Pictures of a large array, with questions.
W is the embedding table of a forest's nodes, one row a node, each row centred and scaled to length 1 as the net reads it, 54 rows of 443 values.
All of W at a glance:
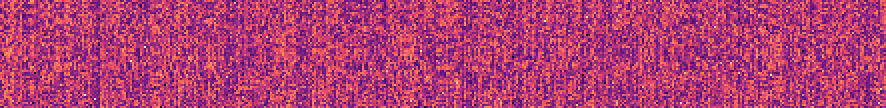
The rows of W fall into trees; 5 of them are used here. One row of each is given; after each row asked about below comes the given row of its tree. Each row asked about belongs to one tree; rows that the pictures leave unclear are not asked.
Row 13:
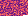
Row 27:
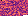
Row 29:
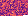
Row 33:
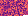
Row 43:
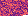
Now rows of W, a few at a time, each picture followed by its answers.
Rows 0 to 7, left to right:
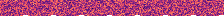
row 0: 33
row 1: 43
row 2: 13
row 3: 13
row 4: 43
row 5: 33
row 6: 43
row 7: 13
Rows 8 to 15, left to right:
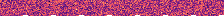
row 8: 13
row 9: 33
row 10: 33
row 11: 33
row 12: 43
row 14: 13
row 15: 27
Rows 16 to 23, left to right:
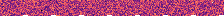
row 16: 13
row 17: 27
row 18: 43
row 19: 27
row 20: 27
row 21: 29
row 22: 43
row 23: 33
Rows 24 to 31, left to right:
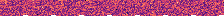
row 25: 27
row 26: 27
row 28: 29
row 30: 27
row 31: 33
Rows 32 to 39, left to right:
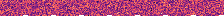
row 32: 33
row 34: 33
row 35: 29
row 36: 13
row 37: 13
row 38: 43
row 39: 13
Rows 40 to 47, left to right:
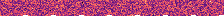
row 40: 43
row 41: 43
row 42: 27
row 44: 43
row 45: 27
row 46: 27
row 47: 33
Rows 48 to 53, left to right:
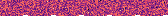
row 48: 27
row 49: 27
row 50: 13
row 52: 13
